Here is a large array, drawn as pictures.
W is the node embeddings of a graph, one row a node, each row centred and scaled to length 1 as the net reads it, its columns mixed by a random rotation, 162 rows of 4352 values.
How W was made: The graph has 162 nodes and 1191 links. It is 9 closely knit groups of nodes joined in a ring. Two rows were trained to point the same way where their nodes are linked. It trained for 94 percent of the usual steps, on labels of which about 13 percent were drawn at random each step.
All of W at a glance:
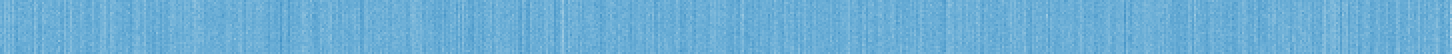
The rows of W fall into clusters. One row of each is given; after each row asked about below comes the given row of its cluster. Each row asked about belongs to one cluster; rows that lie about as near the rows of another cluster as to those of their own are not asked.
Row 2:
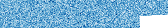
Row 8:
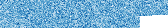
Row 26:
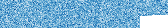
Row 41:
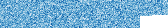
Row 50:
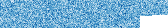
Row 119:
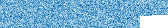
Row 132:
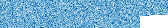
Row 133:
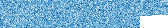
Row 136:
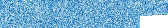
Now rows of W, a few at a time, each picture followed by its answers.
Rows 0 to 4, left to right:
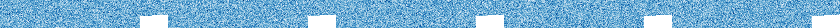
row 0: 132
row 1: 2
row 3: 133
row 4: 50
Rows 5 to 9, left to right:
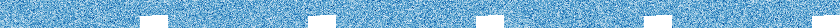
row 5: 8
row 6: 26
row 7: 41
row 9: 41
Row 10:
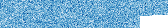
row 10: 136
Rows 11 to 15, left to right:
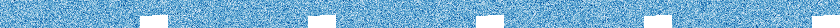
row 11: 50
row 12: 132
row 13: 26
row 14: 41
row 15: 2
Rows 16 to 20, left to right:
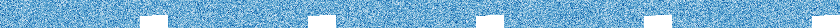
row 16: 26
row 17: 2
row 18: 132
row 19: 26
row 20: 26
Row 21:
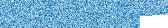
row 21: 50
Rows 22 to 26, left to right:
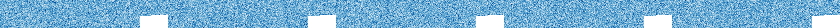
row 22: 2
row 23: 133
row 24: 136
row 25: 136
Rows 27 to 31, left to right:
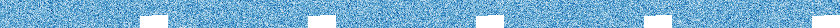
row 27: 136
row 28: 8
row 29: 50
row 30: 119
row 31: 26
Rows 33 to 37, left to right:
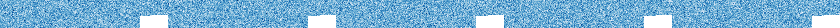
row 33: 132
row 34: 50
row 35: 8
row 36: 133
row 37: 132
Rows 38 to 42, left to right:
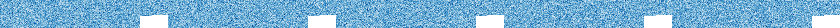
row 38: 132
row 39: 2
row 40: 2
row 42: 41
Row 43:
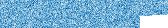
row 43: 50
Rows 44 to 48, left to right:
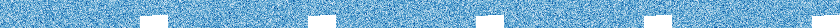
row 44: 50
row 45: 50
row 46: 119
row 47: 50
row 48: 136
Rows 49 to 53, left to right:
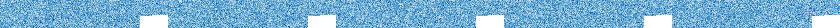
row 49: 50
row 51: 41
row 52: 50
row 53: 26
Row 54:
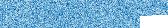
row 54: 26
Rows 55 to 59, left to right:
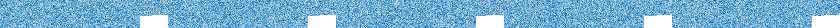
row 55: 41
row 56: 26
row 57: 132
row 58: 50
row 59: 136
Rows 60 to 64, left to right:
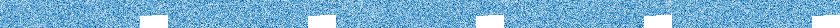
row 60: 119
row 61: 41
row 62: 136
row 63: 50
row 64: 132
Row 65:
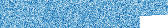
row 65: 133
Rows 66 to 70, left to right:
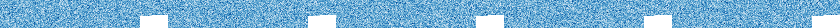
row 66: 132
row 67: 26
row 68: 119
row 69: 132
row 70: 2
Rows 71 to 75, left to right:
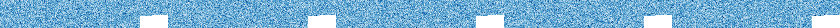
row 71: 50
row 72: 136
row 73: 50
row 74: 2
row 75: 136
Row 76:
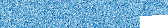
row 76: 133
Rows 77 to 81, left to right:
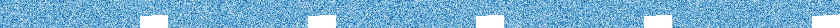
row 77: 41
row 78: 136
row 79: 41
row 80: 8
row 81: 26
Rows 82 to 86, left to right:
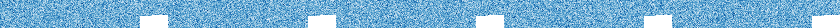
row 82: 133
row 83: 26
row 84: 136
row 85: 2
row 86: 50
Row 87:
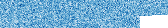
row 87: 8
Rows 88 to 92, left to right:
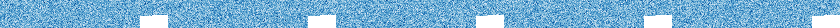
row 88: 136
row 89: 50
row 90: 2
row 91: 2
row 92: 41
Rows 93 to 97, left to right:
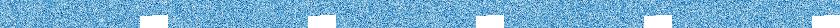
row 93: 50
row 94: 136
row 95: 132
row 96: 119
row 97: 41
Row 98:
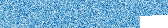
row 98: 8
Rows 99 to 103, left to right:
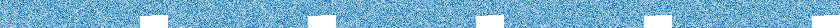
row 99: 8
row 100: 8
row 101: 2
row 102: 119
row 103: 119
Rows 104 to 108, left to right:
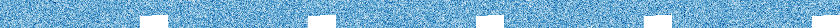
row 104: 2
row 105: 50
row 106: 2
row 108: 132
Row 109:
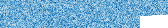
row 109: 2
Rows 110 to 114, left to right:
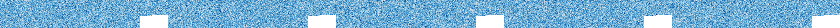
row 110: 26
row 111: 136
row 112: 132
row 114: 136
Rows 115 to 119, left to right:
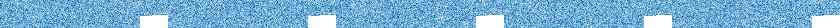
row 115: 136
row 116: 119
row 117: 26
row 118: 136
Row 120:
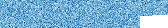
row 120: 136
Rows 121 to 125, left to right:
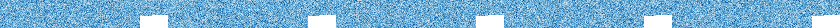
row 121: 41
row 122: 2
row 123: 136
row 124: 132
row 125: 2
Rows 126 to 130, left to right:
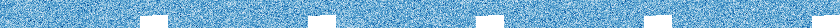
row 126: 26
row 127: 132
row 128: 8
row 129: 50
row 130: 50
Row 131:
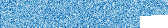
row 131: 133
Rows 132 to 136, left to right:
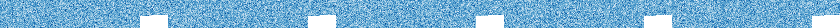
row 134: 119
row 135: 50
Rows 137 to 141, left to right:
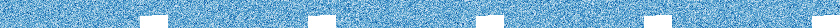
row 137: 119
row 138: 41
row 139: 136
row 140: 41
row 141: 133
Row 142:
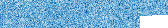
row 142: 26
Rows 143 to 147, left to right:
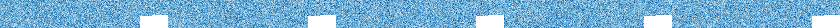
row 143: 41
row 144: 8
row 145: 136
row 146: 133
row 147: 119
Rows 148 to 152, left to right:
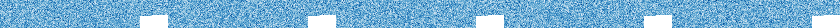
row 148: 133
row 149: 41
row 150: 8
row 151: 133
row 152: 41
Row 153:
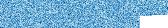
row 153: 119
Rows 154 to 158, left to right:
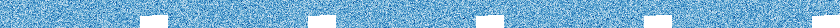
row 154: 132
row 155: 41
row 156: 119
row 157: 119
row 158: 26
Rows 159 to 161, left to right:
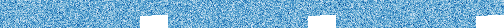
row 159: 133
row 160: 136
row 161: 133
